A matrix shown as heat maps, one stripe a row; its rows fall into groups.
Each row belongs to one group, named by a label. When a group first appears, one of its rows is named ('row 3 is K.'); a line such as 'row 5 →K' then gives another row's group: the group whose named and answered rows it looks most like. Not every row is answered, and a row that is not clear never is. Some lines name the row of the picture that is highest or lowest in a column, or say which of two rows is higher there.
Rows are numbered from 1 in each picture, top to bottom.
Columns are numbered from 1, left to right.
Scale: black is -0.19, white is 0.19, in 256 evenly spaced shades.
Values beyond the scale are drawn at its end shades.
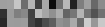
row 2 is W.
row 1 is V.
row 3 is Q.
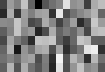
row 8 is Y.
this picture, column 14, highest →6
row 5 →W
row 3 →Q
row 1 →Q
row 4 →Q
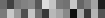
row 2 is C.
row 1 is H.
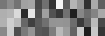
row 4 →C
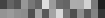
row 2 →C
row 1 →H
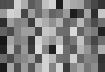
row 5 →W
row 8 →W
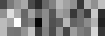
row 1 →Q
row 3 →V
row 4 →Y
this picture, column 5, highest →4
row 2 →C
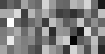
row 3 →C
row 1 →H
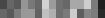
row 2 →H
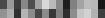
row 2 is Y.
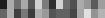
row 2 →W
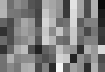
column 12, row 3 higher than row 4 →No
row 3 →H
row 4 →H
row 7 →C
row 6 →Q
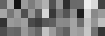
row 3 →Q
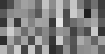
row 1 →H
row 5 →W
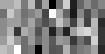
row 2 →C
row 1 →V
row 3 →C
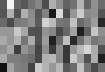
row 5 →V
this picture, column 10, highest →5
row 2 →Y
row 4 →Q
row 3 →H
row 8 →W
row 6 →Y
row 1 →C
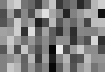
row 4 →V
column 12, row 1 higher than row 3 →No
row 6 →Y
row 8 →V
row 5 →C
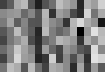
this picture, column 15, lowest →3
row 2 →V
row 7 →Q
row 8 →C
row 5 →Q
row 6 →Q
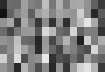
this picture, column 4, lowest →7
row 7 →V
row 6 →Q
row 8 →Y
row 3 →Y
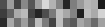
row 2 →Q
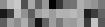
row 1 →V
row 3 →Q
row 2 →H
